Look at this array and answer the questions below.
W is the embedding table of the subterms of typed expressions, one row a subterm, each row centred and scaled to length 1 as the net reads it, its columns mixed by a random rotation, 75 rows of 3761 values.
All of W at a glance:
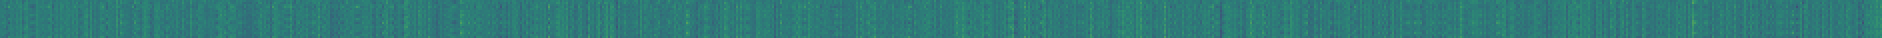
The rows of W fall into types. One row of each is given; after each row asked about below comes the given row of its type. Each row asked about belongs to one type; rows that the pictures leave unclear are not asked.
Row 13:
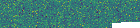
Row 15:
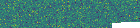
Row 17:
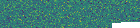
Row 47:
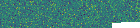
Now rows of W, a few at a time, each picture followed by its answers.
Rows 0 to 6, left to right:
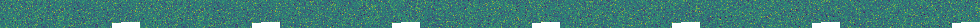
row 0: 47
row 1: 47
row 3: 17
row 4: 47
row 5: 17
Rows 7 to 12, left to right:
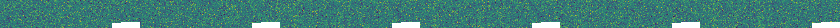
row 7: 17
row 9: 13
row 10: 15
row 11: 13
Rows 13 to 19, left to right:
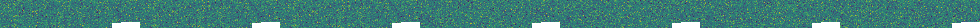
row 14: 15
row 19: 13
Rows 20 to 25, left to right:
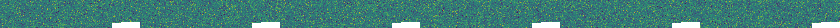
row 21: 47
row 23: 13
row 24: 17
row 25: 13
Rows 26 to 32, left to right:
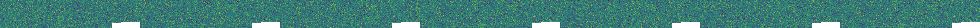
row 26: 47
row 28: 47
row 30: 17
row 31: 17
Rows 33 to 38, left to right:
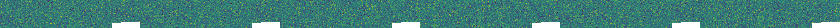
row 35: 47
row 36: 15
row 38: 47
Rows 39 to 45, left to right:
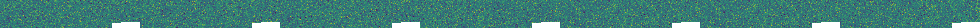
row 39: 17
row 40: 47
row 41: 17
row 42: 47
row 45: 47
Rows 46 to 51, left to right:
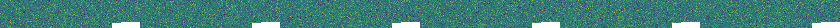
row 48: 17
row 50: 47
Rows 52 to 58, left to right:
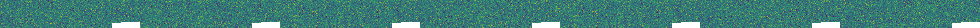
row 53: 13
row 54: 13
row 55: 17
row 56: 13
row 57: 17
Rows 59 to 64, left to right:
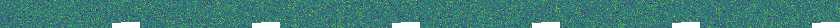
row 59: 17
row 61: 15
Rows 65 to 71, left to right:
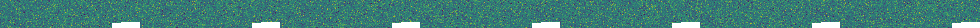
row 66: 47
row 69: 47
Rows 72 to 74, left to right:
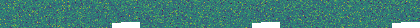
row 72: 15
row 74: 17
